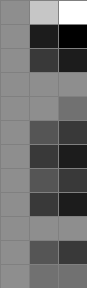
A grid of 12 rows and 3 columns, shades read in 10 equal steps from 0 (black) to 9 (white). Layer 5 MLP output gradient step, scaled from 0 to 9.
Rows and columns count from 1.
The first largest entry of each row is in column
3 1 1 1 1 1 1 1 1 1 1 1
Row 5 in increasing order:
4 5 5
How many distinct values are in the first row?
3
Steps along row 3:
down down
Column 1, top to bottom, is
5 5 5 5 5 5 5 5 5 5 5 5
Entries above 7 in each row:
1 0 0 0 0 0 0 0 0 0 0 0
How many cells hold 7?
1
